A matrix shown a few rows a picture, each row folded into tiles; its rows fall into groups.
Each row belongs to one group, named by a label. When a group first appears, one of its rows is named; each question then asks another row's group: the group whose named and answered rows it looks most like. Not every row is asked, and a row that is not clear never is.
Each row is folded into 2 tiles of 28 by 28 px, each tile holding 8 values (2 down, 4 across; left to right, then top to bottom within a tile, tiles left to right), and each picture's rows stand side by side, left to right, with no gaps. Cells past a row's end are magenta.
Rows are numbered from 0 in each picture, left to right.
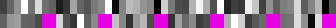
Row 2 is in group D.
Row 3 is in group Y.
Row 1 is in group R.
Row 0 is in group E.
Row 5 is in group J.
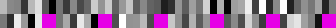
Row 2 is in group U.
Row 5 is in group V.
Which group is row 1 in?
R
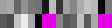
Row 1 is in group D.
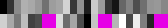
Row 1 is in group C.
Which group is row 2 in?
R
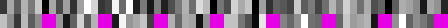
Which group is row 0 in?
D
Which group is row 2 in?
U
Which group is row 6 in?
U
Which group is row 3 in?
J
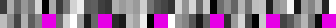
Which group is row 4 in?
J
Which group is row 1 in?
E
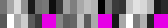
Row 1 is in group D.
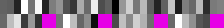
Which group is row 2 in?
U
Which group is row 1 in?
V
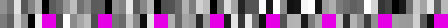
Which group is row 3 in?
J
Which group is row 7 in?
R
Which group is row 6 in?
J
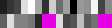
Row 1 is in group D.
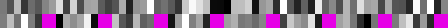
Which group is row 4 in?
E
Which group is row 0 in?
R
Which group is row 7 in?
V
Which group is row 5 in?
V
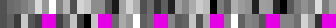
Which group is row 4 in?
E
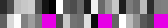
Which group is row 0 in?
U
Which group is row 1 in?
V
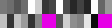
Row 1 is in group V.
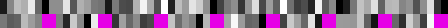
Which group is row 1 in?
C
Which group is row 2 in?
Y
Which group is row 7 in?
J
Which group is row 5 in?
V
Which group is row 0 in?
D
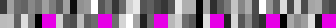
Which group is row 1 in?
D
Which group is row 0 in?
R
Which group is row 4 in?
E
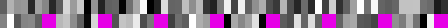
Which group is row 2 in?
Y
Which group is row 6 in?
E
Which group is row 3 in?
U
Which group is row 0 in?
E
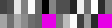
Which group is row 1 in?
V
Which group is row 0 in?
J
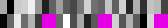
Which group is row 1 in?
Y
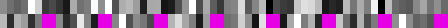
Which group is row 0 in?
J
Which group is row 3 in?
E
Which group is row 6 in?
D
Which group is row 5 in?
U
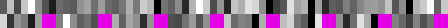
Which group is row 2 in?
J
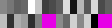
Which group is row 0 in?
J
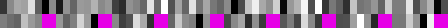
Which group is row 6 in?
R
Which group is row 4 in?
Y
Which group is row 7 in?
J
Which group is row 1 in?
R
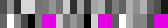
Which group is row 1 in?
C
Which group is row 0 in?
Y
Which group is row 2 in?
U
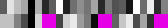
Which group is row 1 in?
V
